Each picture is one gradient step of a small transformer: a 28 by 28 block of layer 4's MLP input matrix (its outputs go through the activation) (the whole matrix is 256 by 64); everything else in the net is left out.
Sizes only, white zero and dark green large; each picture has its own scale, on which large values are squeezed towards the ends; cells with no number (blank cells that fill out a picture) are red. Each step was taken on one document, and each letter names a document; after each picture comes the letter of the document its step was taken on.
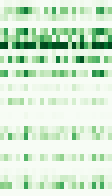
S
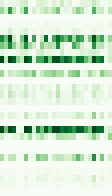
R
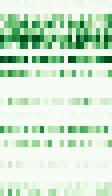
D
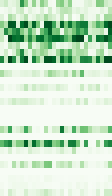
D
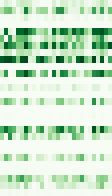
S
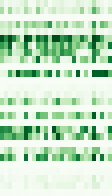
R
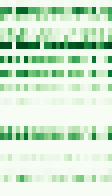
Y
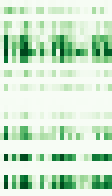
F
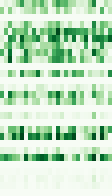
R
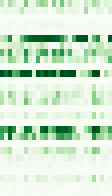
R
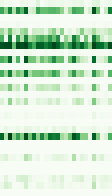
Y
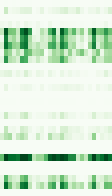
F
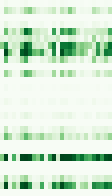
F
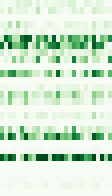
R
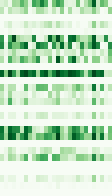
R
